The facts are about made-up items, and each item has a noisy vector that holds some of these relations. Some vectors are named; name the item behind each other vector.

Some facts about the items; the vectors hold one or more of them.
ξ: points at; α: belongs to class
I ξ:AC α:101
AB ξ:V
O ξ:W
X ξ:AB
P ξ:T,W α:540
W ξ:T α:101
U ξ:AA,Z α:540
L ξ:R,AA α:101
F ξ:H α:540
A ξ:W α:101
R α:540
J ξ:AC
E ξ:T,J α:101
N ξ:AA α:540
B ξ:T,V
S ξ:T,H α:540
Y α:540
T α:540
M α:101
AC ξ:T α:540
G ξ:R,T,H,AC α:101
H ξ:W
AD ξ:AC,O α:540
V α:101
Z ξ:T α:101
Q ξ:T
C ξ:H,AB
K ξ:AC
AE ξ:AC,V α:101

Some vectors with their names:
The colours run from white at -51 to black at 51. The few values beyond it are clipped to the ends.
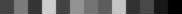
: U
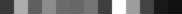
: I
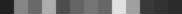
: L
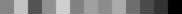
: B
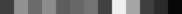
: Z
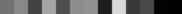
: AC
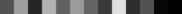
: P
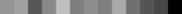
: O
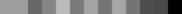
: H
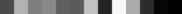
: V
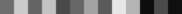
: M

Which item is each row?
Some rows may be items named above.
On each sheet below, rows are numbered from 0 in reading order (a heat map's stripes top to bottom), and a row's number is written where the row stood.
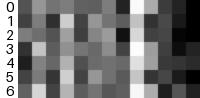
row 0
W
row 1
U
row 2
T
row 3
AE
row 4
L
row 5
U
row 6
G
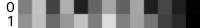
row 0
Y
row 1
AB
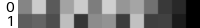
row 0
X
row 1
R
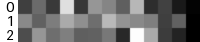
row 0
N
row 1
AA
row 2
W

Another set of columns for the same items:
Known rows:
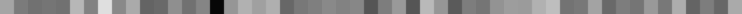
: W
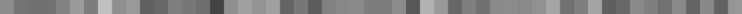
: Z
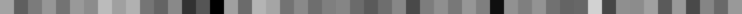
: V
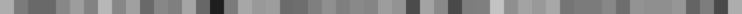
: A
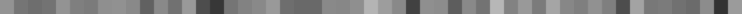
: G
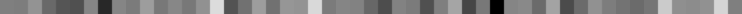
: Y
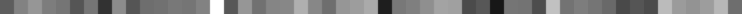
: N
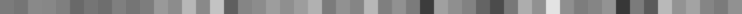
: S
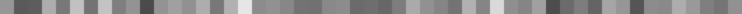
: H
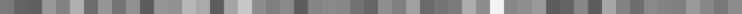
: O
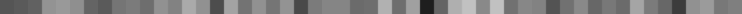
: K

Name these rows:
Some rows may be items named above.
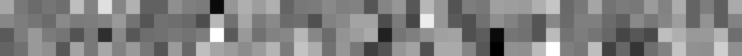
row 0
W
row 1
L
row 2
N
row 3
T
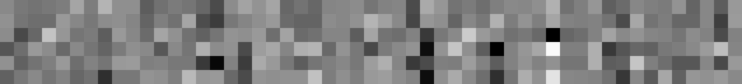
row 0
Z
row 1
G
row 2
X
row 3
AC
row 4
AE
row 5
AD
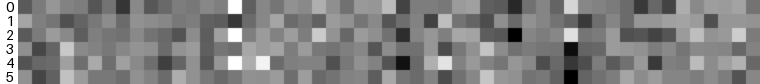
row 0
U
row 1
M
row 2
R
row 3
AB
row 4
AA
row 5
X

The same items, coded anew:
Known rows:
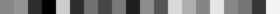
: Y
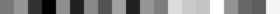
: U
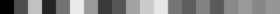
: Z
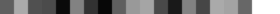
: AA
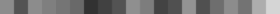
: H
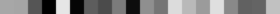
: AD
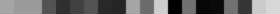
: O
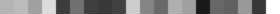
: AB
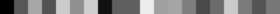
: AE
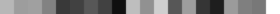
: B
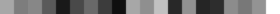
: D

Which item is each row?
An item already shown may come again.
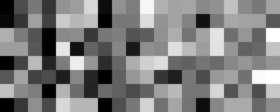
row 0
L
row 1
W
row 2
R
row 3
AD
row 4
Z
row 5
AA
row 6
AC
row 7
V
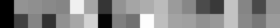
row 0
M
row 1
L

